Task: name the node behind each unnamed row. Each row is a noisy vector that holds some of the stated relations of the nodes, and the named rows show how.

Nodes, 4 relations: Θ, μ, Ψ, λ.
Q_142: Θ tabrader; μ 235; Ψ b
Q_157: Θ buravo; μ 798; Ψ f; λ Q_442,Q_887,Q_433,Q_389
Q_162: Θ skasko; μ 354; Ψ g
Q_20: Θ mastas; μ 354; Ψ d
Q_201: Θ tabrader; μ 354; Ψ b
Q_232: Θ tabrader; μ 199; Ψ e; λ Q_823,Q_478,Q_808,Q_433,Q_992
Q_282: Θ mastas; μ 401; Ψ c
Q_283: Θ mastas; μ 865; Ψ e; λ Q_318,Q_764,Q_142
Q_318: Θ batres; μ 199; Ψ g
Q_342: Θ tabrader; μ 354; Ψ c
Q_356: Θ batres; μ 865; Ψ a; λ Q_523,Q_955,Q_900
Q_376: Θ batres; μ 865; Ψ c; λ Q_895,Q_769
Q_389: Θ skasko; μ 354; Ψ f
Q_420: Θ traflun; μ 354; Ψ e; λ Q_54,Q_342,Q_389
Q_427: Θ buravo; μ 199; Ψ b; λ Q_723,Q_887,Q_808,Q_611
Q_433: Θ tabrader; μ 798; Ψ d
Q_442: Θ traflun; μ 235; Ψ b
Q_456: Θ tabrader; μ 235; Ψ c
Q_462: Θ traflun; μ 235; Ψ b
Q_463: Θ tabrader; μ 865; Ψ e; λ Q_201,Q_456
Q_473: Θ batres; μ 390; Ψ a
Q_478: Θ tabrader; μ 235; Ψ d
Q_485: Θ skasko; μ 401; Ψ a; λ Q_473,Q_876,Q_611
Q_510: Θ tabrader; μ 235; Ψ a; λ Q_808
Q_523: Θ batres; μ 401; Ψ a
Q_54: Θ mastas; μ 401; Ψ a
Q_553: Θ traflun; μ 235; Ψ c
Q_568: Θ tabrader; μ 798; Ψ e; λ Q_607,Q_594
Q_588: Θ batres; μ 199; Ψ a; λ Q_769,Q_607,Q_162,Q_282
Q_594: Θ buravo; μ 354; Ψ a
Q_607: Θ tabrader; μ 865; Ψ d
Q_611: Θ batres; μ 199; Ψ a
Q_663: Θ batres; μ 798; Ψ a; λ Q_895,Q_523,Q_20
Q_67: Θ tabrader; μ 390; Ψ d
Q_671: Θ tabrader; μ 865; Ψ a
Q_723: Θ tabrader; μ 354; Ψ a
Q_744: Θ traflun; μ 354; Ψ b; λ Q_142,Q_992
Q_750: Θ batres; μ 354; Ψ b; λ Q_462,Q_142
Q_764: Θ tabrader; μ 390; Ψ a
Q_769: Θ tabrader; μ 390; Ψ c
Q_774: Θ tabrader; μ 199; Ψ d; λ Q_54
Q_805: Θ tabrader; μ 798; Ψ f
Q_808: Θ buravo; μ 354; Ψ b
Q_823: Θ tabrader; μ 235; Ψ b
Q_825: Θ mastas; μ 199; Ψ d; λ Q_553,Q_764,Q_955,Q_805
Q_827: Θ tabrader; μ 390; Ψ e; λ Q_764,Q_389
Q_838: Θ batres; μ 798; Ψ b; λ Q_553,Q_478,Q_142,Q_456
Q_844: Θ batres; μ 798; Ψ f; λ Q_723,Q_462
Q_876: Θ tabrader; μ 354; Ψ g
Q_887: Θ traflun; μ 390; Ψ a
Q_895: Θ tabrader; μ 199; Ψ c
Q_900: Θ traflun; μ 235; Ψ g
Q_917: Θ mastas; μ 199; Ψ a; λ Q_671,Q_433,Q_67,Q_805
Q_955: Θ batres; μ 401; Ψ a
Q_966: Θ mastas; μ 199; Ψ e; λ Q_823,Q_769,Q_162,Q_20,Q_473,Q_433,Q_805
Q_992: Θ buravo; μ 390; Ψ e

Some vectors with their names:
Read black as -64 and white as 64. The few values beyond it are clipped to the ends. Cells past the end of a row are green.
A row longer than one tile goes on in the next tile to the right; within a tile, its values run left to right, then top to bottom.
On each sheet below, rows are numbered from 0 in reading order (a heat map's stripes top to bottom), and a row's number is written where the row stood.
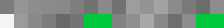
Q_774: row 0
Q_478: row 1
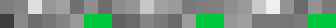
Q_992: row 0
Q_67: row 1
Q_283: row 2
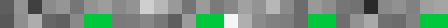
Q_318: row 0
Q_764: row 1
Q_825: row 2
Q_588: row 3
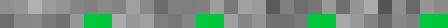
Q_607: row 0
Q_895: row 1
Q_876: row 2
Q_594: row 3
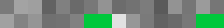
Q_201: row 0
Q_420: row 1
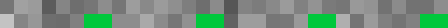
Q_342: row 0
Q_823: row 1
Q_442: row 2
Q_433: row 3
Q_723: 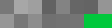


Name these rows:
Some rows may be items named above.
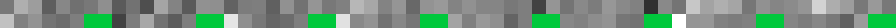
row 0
Q_342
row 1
Q_838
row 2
Q_420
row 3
Q_20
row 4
Q_485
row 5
Q_510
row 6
Q_54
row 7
Q_764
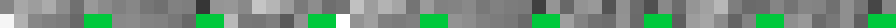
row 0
Q_825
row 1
Q_232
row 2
Q_827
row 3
Q_54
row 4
Q_232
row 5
Q_808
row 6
Q_142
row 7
Q_427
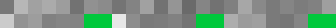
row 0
Q_282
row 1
Q_157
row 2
Q_895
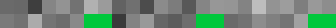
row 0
Q_663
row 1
Q_750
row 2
Q_769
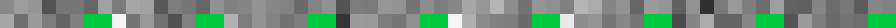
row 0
Q_162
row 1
Q_389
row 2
Q_568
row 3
Q_462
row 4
Q_825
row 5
Q_20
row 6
Q_611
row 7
Q_744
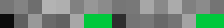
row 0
Q_473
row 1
Q_887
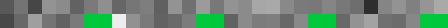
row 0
Q_844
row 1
Q_420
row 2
Q_463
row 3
Q_588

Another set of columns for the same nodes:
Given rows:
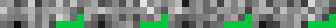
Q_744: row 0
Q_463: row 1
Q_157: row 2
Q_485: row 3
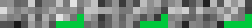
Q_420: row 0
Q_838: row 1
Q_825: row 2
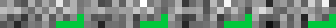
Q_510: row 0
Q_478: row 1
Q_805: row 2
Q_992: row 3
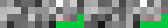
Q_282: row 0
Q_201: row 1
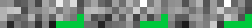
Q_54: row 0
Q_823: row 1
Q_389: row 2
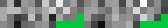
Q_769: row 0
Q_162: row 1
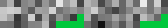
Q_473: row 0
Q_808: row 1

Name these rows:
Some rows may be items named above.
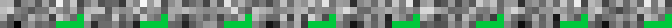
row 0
Q_594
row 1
Q_282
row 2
Q_463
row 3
Q_887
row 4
Q_992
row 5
Q_844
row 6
Q_992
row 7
Q_808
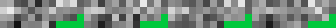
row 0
Q_318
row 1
Q_67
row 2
Q_283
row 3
Q_463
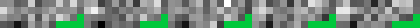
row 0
Q_420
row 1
Q_427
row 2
Q_389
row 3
Q_611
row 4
Q_588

